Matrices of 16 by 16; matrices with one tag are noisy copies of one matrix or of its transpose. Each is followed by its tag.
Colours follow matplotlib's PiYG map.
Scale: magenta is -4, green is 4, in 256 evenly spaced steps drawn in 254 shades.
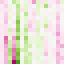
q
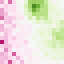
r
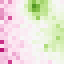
r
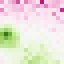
r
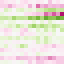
q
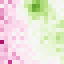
r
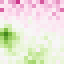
r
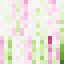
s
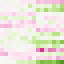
s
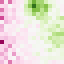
r
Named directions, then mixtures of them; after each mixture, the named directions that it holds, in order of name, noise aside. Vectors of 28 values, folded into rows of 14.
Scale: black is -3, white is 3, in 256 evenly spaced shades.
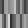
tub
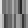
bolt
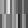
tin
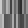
bolt, tin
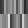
bolt, tub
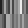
bolt, tin, tub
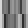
bolt, tin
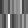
bolt, tin, tub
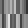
tub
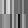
tin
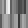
tin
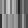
tin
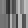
tin, tub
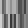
bolt, tin, tub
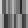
bolt
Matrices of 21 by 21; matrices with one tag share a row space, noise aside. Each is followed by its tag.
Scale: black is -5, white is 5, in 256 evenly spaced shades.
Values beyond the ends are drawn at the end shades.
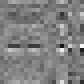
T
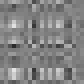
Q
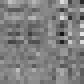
T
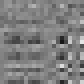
T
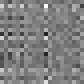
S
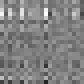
S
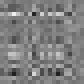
Q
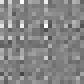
S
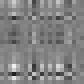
Q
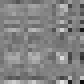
T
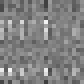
S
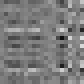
T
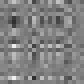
Q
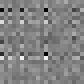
S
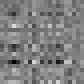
Q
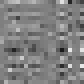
T
